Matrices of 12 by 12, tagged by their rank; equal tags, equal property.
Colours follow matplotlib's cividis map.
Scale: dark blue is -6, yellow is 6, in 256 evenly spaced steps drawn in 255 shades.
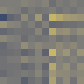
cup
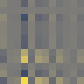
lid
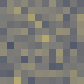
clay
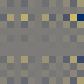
lid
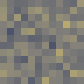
clay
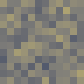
clay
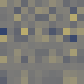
cup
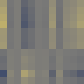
lid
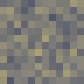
clay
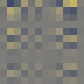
lid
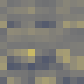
cup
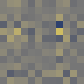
cup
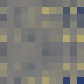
cup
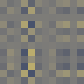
lid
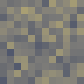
clay
